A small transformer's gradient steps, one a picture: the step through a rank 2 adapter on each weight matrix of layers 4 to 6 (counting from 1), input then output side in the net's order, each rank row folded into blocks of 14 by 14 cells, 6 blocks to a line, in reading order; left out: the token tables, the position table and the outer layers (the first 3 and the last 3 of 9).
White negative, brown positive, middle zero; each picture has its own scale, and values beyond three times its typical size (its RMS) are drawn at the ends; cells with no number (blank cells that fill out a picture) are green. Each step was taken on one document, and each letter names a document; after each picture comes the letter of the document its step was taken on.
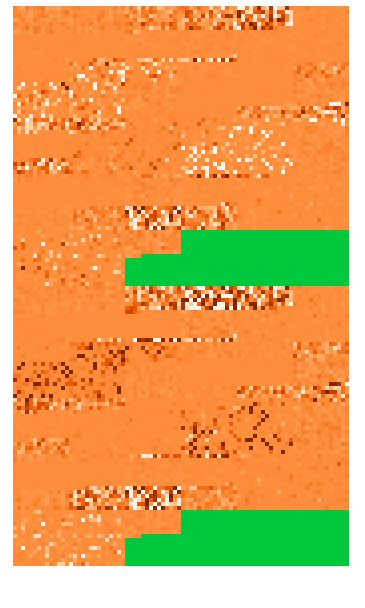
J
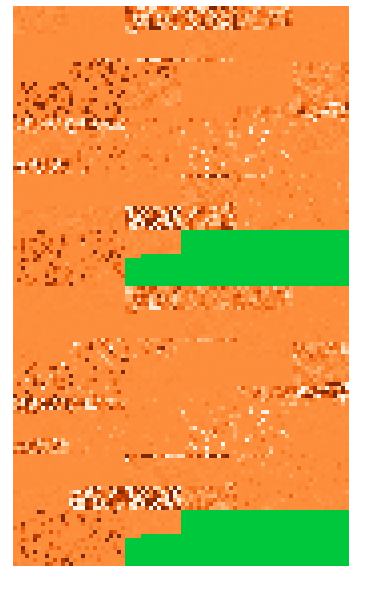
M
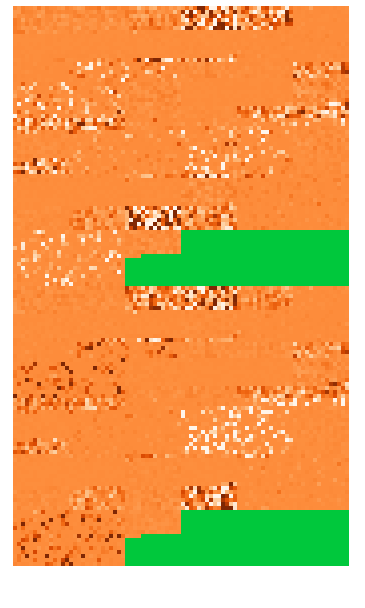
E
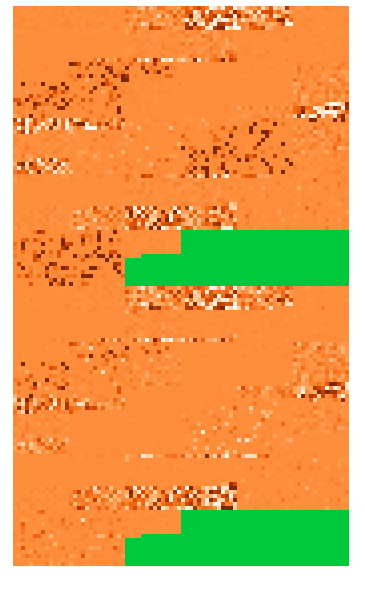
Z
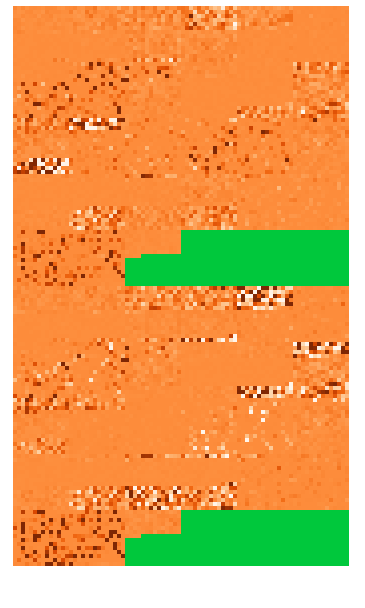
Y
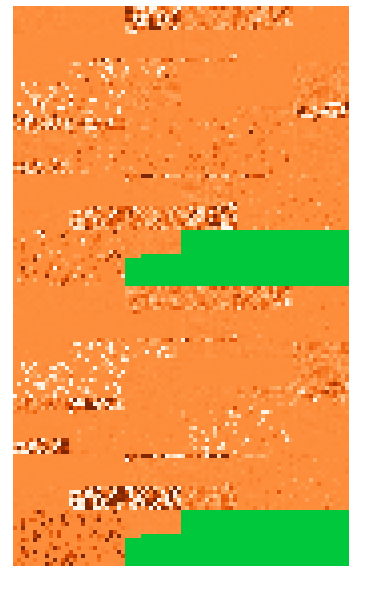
M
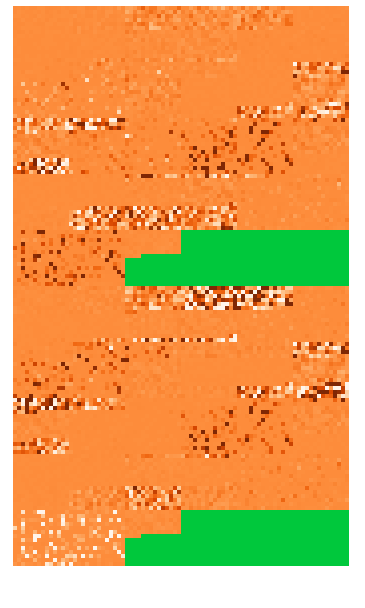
Y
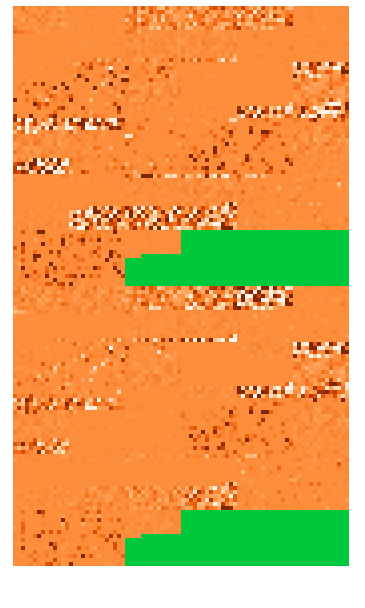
Y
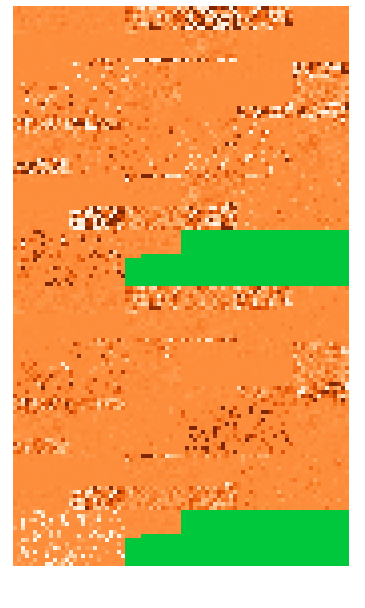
M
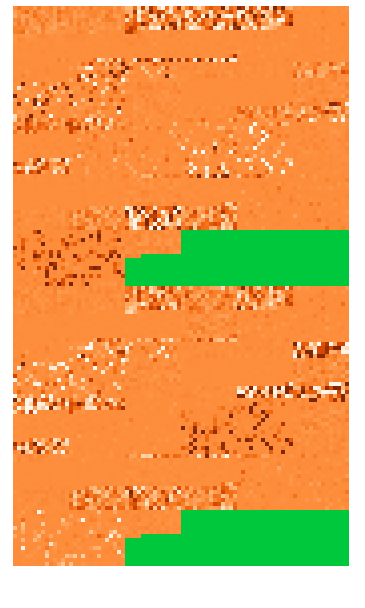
J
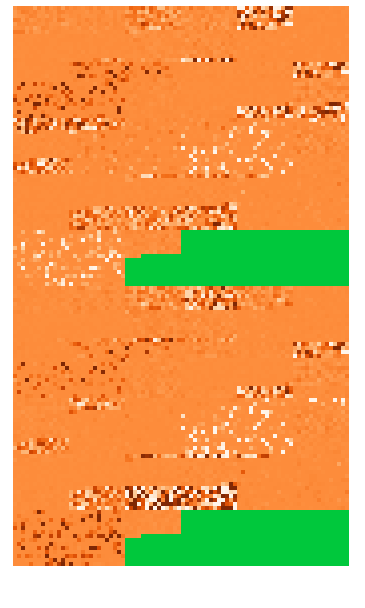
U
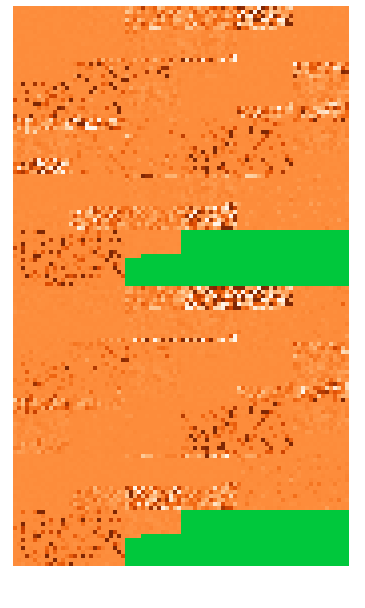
Y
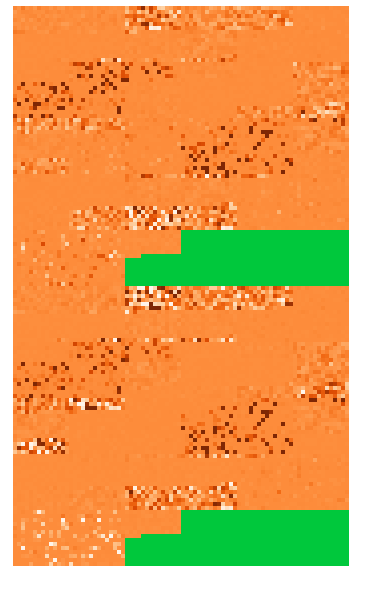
Z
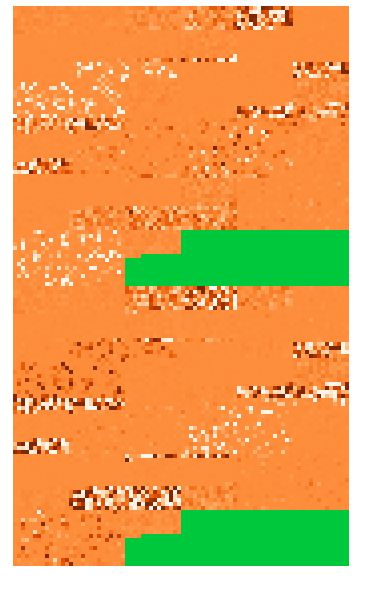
E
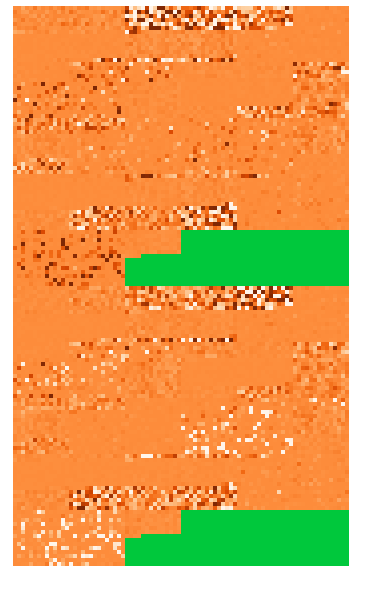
Z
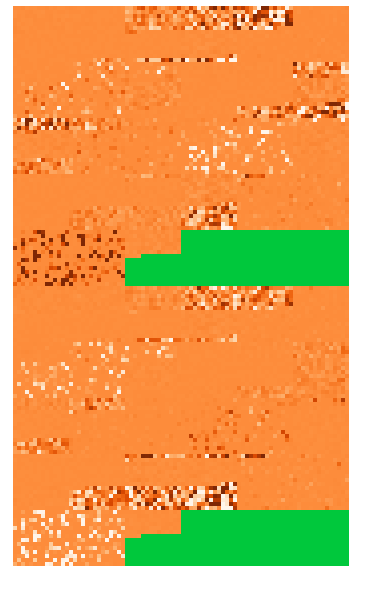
M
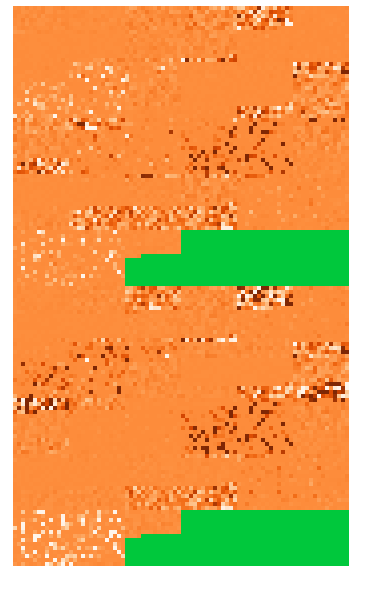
Y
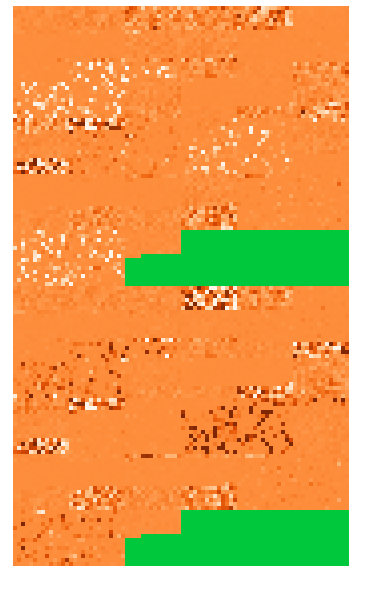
M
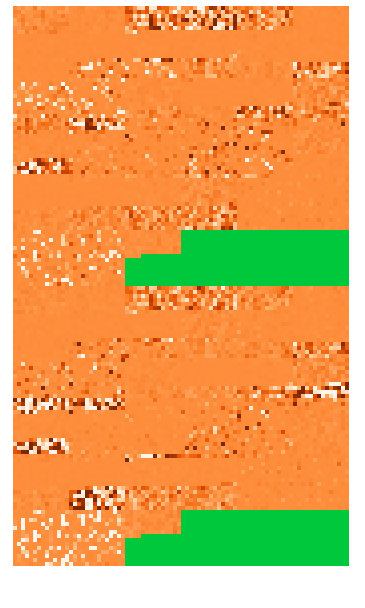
E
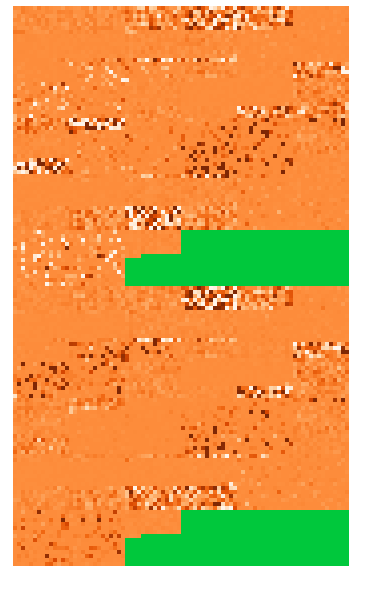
Z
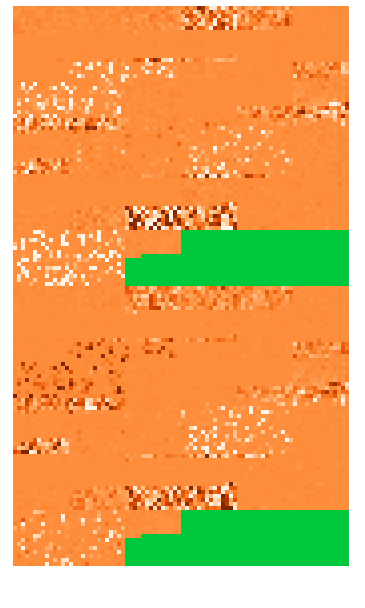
E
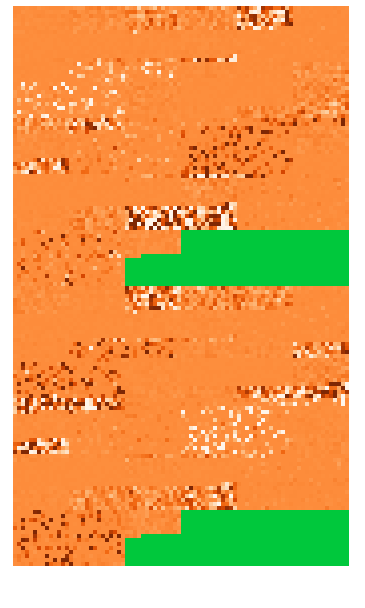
E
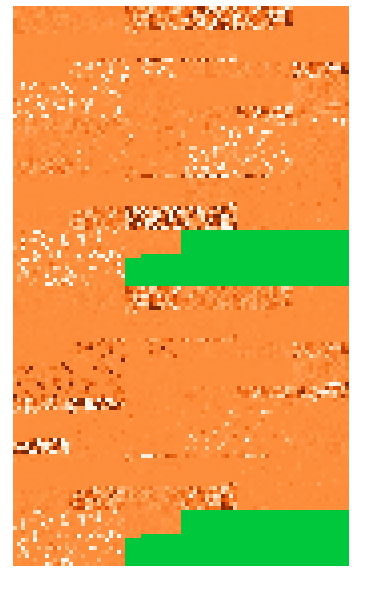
E
